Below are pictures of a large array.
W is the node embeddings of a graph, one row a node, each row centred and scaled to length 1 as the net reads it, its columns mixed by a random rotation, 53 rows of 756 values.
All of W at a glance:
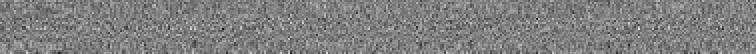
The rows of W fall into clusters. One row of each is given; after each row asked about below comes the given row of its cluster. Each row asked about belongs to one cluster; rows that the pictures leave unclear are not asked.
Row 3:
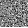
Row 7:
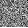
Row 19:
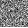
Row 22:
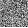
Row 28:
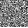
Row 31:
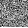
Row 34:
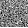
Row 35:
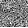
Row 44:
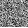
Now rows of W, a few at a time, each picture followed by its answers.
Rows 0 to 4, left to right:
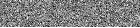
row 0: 7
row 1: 44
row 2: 31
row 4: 7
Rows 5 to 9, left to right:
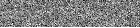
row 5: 44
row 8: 31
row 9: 22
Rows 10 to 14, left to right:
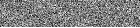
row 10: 31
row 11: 34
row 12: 31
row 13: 35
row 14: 7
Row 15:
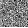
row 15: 22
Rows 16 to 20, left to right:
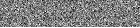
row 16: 7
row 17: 22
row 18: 19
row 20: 28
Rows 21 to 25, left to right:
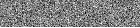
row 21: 3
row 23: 22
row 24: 34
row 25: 19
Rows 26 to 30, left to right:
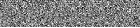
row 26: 28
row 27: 19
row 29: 28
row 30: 7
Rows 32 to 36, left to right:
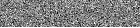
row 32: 44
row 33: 3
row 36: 28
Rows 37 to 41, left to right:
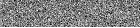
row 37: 22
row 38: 19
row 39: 31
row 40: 3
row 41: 31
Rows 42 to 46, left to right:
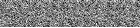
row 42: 35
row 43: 44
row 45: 44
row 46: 44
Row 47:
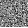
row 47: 3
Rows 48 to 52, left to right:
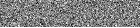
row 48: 7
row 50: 35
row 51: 19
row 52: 19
